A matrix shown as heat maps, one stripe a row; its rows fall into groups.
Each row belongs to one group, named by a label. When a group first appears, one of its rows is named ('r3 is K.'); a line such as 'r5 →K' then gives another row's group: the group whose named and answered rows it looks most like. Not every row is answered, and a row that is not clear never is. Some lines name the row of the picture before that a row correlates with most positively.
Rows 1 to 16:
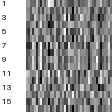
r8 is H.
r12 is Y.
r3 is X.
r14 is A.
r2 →X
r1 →Y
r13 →X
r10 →H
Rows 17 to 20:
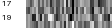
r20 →A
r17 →X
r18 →X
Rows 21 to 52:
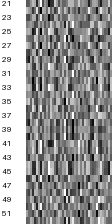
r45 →Y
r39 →X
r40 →X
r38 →X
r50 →H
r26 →X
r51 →Y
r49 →A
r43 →X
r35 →A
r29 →X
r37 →A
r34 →A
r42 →H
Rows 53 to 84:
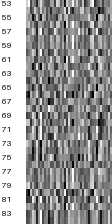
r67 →H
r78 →A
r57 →H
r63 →A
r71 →H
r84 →H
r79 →A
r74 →Y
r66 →X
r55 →Y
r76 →X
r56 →A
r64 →H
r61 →A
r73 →Y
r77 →A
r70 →X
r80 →X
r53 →A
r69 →H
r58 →A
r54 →X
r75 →Y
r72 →H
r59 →A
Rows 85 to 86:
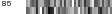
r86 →H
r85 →A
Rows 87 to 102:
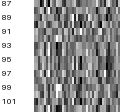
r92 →Y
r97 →H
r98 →X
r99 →Y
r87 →Y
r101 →X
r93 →H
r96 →X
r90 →X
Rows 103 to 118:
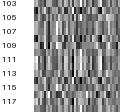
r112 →A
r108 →X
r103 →A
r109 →Y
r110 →A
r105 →A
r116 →H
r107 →Y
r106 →Y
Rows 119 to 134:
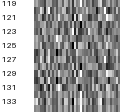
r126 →H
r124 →Y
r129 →A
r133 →A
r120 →H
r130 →H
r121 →A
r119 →A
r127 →H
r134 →A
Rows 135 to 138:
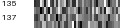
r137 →H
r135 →H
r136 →Y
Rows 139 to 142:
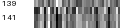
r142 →H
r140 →H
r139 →Y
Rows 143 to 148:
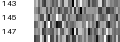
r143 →A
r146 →H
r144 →X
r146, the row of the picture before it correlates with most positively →142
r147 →A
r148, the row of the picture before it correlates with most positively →140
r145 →Y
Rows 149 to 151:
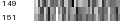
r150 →Y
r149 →A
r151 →Y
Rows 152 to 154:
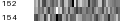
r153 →Y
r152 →A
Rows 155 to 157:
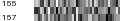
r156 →H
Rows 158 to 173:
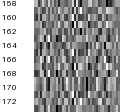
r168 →H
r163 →H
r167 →A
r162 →X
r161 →A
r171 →X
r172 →A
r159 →A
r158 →X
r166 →H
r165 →X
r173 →H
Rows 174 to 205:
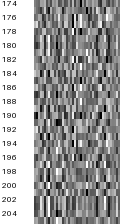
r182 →X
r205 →Y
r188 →A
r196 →X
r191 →H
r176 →A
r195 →Y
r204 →H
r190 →X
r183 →A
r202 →H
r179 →H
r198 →Y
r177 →A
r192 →A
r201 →Y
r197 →H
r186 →A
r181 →H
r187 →H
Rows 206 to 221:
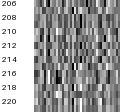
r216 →H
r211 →Y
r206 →Y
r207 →A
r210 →Y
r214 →X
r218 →A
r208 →X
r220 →A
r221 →A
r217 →H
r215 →A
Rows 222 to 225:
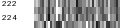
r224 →Y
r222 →Y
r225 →H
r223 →Y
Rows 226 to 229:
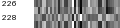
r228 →A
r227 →X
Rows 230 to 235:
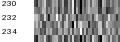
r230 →X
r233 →A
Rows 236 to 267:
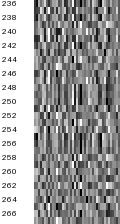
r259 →X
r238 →X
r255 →X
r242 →X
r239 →A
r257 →X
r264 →Y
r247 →H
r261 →X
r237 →H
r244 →A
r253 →A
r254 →Y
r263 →X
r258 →A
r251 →H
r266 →X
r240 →H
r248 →X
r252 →Y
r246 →H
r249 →X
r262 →A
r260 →Y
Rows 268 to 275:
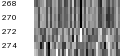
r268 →X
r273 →A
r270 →X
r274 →Y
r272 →A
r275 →Y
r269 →X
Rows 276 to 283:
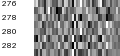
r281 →X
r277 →H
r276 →A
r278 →X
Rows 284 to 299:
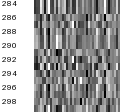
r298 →X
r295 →A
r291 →H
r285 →H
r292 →X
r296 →Y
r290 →Y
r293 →H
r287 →X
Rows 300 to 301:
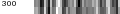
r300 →Y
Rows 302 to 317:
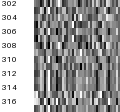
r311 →X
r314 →H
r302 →Y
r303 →H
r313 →H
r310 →H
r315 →A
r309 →A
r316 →Y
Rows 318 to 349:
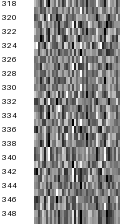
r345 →Y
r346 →H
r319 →A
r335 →A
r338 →Y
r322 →Y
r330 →A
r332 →H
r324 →A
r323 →Y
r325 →X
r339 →H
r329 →Y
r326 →A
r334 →Y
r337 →Y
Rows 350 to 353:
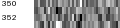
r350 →A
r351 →H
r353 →Y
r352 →X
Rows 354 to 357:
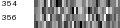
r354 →H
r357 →X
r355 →A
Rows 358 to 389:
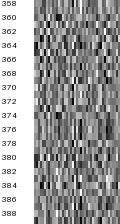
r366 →Y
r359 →A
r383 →A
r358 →A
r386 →X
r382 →Y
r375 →X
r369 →X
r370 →A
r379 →X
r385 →A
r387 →X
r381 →X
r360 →H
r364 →X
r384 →Y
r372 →A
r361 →Y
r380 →H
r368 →Y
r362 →H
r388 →Y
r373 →Y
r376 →X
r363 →Y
